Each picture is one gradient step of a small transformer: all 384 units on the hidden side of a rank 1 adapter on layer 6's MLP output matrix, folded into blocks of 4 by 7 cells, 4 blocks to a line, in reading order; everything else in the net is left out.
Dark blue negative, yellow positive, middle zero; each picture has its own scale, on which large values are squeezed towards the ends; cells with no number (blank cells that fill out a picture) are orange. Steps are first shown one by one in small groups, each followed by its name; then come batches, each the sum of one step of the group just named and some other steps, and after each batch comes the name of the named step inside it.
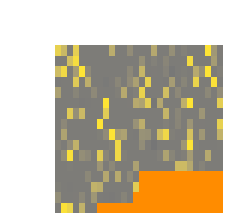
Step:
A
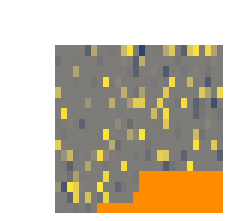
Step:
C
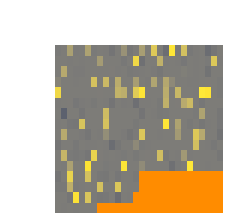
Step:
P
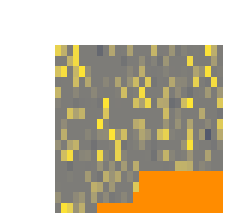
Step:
A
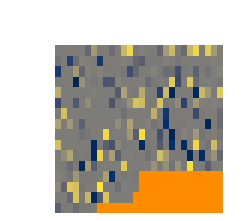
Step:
C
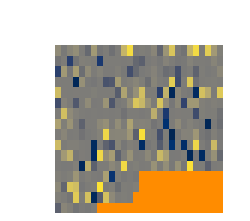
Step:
C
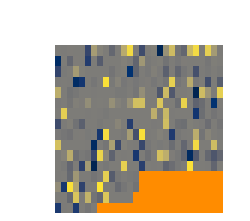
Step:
C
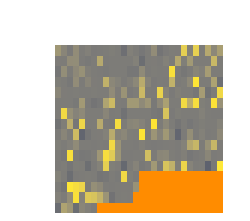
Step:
A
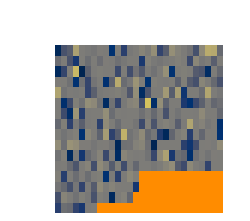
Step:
A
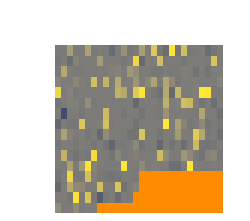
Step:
P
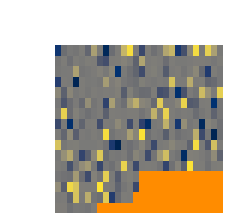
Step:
C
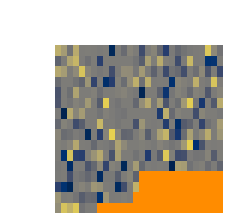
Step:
A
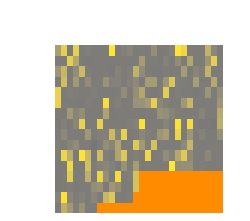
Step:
A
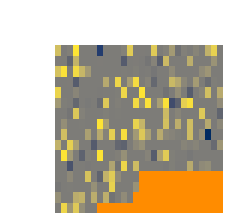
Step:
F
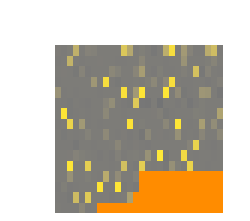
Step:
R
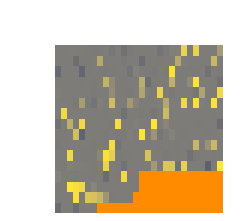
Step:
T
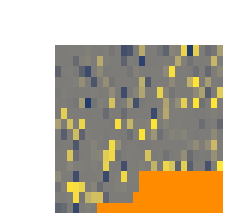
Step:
T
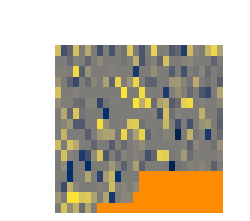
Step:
F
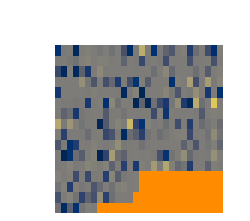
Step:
F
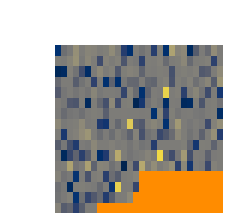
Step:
R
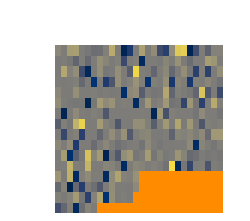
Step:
F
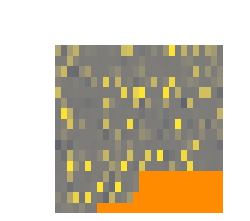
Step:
R
